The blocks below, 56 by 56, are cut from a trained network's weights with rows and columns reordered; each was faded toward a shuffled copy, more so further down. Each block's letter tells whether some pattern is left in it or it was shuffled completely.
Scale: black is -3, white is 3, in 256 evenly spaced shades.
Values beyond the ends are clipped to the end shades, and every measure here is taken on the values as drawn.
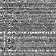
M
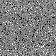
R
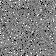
R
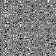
M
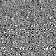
M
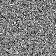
R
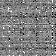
M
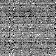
M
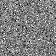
R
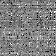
M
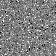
R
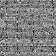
M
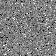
R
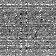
M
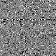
M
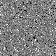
R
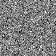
R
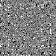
M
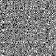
M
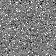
R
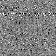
M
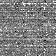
M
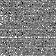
M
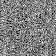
M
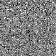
M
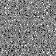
M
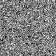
M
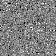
M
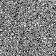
R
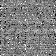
M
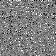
M
